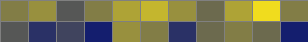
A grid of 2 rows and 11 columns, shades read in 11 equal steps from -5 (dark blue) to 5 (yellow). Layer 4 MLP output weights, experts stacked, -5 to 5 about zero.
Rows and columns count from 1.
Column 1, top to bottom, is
0 -2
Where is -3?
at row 2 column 3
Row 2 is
-2 -4 -3 -5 1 0 -4 -1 0 -1 -5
